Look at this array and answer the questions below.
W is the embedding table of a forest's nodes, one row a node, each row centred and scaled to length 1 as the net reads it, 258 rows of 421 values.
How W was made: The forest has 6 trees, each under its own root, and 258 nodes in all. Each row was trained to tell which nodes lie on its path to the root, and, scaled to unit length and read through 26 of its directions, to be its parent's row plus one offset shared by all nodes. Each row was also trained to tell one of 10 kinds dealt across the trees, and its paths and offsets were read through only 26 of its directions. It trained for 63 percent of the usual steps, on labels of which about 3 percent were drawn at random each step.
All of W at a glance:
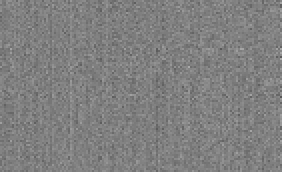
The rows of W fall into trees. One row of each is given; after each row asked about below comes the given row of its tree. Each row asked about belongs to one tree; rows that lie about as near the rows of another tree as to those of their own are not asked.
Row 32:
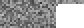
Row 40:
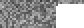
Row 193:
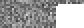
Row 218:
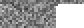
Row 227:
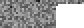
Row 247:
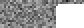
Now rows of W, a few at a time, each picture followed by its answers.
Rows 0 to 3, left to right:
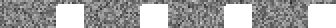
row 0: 193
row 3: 227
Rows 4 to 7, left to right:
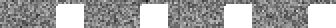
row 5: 193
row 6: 227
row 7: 247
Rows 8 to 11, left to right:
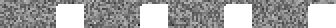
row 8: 32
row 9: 40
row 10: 218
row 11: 193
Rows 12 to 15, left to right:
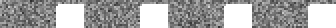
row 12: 40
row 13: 32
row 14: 32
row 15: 40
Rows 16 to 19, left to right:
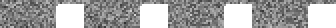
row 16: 32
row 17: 32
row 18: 227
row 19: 193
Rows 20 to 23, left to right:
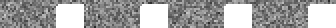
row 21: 247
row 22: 227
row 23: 32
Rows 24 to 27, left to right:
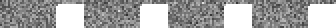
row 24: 227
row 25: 227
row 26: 227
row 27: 227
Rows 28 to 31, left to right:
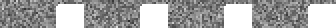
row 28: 247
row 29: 40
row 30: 40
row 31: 218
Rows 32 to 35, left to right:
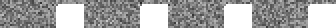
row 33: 227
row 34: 218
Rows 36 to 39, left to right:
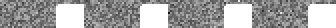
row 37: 193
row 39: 227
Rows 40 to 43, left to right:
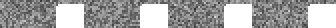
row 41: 218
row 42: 32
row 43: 32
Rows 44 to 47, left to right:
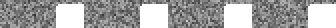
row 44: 40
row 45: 247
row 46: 40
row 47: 218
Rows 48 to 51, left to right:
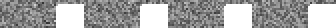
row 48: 40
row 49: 193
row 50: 32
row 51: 247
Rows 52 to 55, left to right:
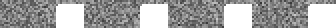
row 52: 32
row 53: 227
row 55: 40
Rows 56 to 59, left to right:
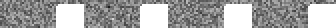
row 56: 227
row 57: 32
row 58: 227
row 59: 247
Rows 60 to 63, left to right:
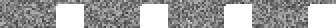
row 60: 40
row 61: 32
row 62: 247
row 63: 40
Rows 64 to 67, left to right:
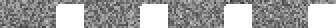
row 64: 32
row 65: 32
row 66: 247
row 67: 32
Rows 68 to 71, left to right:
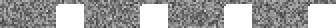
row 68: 32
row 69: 32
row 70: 247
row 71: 247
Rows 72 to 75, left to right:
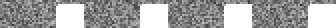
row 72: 32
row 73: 227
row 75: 40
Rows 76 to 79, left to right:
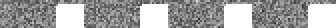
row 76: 40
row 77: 193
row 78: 32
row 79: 227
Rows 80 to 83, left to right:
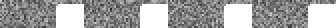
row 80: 40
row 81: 193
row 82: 32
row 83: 227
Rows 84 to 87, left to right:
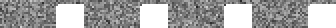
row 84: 247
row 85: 32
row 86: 247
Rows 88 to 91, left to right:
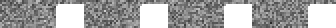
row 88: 193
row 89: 32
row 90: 40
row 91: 32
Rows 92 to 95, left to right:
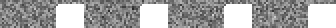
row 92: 32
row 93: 227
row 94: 247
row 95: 193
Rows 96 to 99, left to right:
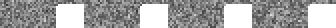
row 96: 247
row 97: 247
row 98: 193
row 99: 227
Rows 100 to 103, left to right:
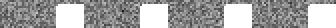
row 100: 32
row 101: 32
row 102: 193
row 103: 40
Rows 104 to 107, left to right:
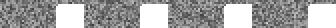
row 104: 227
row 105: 40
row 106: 247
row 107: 32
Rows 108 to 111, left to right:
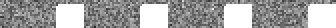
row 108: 227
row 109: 247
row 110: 227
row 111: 227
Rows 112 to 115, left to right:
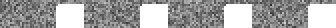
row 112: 193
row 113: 247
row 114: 247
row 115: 40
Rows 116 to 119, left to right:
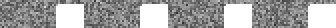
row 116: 193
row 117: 40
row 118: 40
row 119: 40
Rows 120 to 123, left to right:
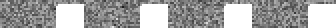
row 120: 227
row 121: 40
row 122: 40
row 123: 40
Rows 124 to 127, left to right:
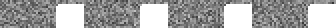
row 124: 32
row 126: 218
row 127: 227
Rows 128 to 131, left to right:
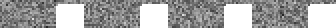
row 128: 40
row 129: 40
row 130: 40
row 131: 247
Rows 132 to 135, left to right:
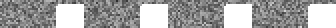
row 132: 193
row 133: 227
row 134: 40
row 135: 32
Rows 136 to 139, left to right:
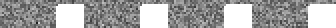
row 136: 32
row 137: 32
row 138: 227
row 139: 40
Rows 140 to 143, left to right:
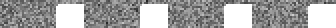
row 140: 227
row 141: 193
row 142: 247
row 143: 247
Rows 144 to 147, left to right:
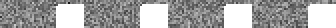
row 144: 40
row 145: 218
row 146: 40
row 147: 40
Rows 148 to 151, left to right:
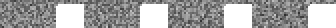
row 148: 32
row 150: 32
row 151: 218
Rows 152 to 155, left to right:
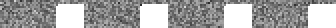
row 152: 227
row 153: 247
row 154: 32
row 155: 193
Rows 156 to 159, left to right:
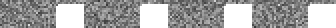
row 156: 32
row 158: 40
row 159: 32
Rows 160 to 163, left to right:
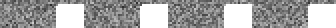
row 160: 40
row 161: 227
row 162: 227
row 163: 193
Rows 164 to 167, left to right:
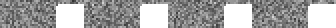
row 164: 32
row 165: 32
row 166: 40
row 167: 193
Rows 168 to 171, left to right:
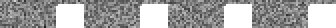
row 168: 40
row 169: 227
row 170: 218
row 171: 227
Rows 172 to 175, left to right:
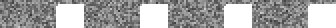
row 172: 193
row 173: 193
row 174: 218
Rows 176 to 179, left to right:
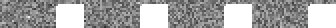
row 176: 40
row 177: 40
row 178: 40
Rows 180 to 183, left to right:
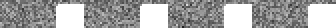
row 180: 40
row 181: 227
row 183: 32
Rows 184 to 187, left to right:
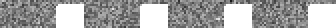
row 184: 32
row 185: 227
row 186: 193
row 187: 227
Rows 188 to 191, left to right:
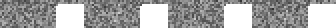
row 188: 40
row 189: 227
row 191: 40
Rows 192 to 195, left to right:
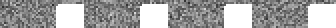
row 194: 227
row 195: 247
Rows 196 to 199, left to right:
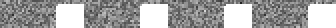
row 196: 227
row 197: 227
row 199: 227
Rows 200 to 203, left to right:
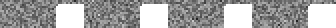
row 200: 32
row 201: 40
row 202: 247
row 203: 227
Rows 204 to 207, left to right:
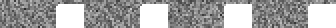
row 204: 247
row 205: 32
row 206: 227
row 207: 32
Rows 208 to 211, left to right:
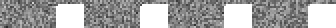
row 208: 40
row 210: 227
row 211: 227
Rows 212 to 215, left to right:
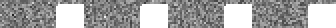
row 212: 40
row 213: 193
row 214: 32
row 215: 193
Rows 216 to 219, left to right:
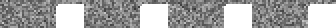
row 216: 227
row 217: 218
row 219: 227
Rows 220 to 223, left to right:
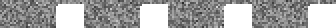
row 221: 227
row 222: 32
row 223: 227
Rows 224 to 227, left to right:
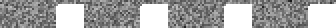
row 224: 218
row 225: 247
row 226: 32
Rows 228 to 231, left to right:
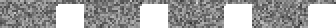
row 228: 247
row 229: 227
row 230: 32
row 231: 193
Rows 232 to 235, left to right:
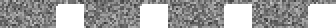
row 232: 227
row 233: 227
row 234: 193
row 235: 32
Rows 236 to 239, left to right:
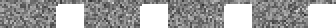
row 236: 32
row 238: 193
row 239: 32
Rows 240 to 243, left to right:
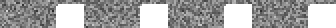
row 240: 193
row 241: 193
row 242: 227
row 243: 193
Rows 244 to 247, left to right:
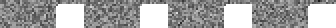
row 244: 218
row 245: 193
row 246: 32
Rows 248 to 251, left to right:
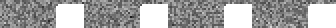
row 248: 40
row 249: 247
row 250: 32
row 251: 193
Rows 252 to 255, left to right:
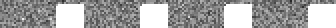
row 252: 193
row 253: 32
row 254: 218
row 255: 227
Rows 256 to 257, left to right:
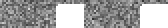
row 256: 40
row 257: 193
